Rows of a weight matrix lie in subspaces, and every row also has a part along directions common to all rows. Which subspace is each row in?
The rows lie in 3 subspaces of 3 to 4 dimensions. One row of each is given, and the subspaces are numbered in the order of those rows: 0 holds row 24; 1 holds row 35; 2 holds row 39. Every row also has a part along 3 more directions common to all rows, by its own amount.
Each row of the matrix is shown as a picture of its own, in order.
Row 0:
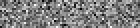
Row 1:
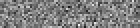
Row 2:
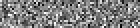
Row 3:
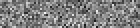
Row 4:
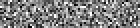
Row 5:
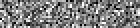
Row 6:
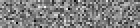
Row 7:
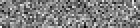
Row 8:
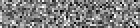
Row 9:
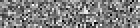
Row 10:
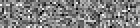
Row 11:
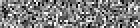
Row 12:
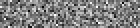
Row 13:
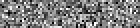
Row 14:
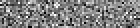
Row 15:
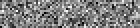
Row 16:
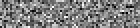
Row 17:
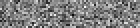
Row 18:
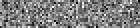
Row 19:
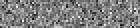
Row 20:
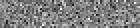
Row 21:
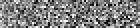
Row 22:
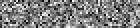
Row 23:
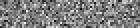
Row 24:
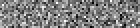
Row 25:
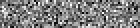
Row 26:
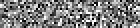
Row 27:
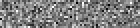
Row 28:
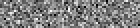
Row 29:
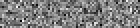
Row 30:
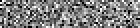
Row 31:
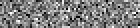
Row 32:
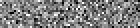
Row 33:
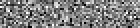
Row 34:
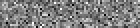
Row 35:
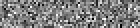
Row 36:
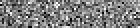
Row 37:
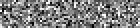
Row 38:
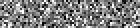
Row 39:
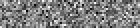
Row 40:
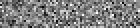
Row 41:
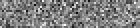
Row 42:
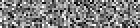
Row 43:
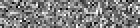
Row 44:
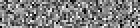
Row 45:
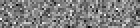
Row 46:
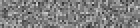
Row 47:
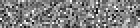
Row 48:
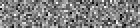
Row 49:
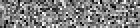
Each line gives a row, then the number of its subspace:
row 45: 2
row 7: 1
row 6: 0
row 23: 2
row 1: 1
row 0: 2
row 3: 1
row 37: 2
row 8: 0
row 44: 1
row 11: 1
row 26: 1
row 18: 2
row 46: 1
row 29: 1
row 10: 2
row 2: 1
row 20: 2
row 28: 0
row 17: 0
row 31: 0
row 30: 0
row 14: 0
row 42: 0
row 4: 0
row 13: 1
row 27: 2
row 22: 2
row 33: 0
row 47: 2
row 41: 2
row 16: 2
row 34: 2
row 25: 1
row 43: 1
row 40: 0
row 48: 0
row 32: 0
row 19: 1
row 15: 1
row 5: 2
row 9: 1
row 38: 2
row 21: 0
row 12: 0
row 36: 0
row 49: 2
